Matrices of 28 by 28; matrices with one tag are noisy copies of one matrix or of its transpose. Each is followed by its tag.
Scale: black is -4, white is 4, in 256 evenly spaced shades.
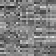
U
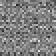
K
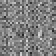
K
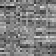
U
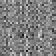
K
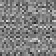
K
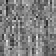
U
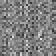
K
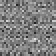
K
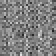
K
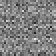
K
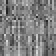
U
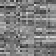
U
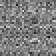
K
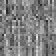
U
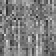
U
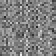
K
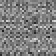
K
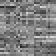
U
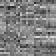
U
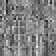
U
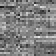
U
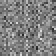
K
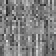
U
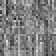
U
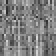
U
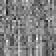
U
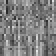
U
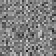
K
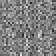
K
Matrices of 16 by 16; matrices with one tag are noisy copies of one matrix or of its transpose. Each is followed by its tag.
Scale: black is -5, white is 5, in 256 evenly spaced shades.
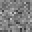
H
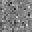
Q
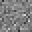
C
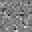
Q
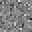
C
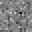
H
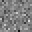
C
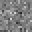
H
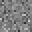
C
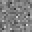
Q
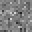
H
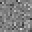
C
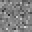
Q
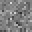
H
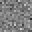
C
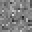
H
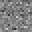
Q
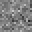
H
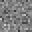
C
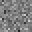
C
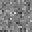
H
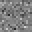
Q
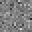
C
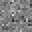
H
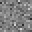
C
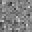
Q
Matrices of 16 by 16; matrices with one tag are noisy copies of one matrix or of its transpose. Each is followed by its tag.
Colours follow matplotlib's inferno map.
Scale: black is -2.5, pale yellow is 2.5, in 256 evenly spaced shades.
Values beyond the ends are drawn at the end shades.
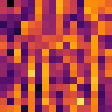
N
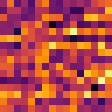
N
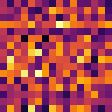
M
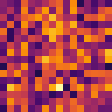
M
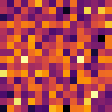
M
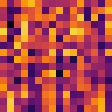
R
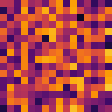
M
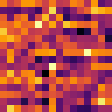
R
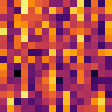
R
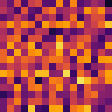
M
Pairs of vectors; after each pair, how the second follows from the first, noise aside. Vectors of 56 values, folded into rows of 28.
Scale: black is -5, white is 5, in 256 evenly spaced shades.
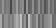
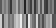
scaled up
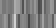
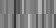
negated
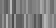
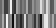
scaled up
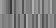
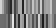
scaled up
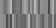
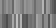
shuffled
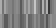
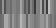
negated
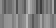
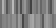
shuffled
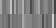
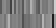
negated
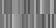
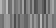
shuffled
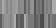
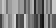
scaled up
